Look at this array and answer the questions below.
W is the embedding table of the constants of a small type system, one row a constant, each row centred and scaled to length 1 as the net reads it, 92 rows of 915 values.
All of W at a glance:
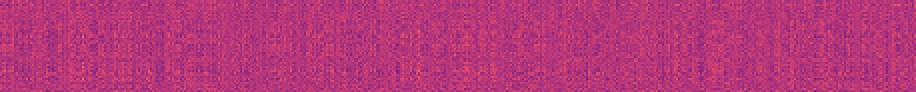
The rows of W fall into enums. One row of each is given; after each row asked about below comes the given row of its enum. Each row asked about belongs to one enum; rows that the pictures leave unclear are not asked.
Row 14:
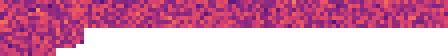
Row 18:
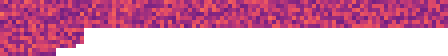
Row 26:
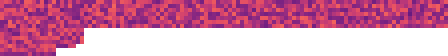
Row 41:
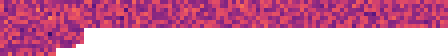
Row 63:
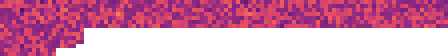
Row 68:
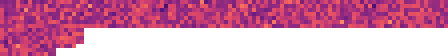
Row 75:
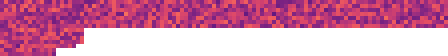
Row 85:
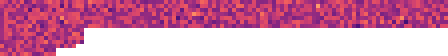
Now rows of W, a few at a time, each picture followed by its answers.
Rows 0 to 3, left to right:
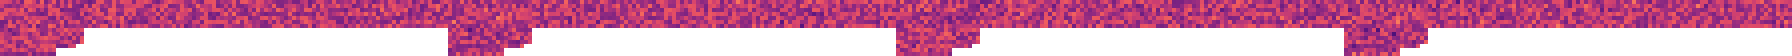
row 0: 26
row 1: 41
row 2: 75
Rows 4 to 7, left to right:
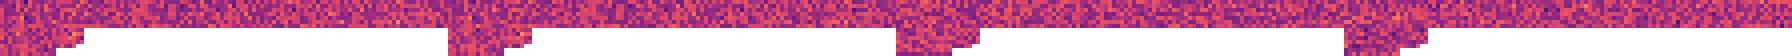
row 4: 68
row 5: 68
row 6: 26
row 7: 41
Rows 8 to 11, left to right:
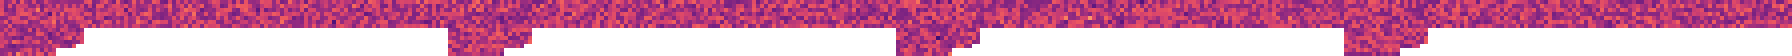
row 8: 41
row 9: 75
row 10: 63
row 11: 26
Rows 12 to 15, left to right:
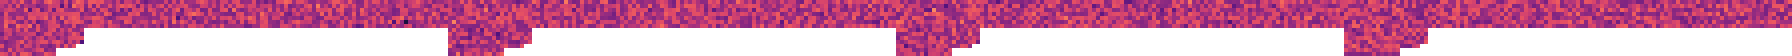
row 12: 85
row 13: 41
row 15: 26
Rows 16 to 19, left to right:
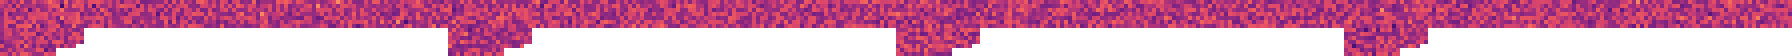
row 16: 85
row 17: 41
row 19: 14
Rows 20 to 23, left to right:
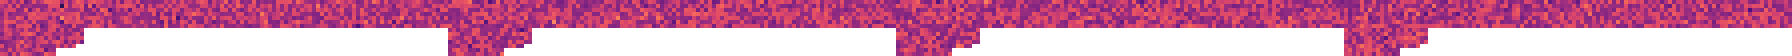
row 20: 85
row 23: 68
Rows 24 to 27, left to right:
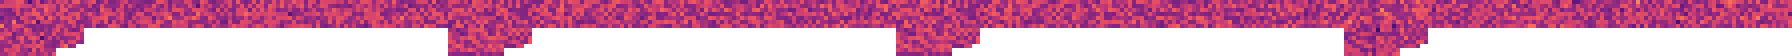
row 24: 63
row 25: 26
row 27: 14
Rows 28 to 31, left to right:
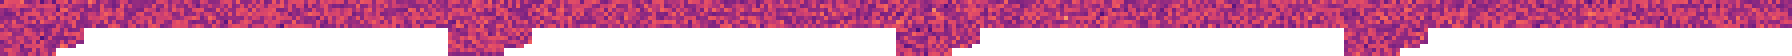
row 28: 63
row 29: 26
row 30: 14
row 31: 63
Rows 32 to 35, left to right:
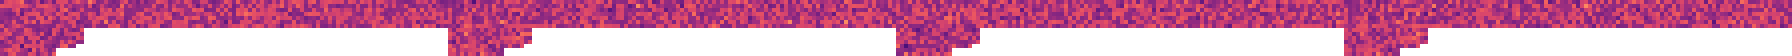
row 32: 63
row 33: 68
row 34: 41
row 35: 68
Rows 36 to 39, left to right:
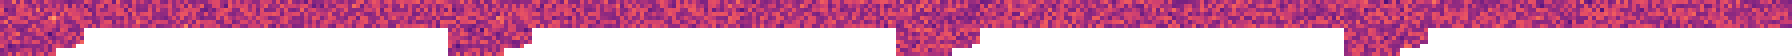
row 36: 41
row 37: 41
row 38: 75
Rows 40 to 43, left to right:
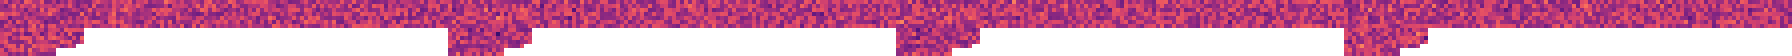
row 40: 18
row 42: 41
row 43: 68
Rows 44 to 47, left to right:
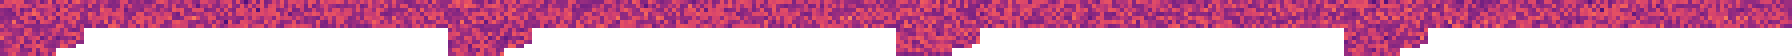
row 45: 63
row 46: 26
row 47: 63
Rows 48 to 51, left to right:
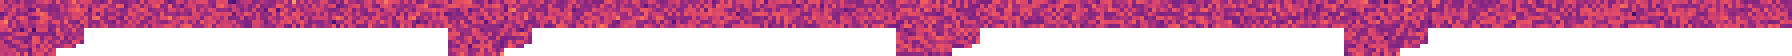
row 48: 14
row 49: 63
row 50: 26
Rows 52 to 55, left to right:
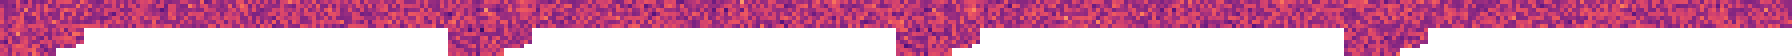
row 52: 68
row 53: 14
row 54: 14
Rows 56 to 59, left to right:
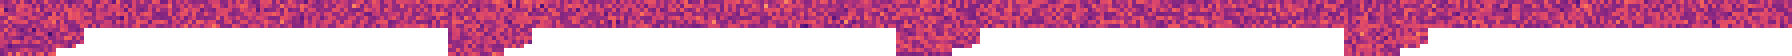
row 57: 85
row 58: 26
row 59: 68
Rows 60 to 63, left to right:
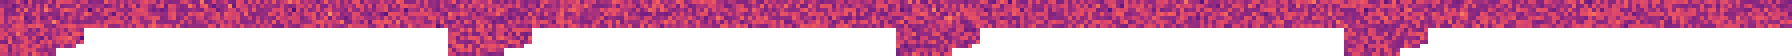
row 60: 68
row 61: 18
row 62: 41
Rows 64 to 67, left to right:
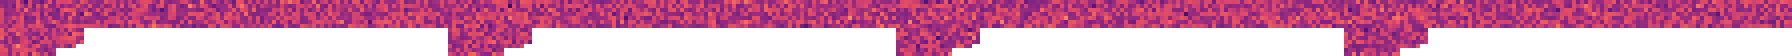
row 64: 68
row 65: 85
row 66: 63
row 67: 41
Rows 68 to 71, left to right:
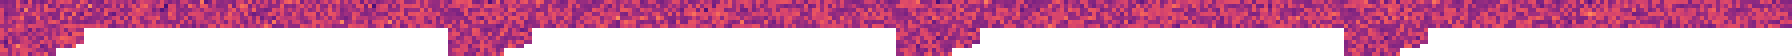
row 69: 63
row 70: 63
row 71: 63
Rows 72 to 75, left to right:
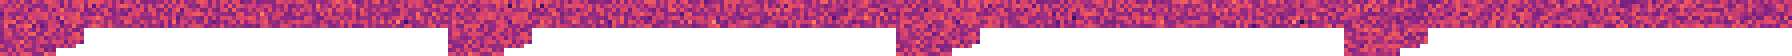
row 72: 85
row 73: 85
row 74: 85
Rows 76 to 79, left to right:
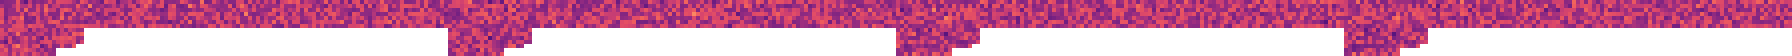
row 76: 68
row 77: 63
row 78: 41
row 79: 41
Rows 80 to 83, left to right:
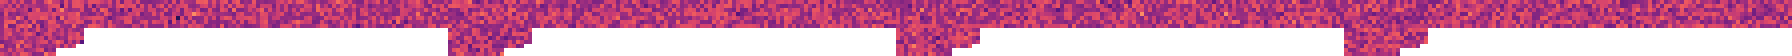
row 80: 85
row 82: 68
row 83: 75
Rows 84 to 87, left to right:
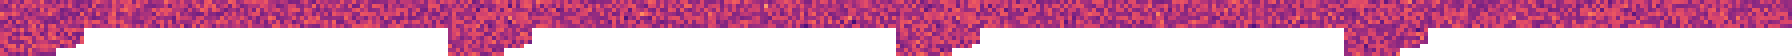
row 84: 18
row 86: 85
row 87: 63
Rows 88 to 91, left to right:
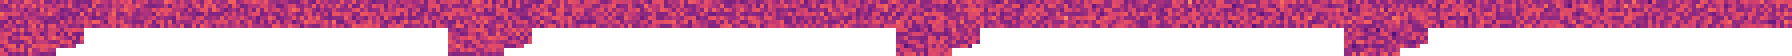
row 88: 18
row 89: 26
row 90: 14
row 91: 41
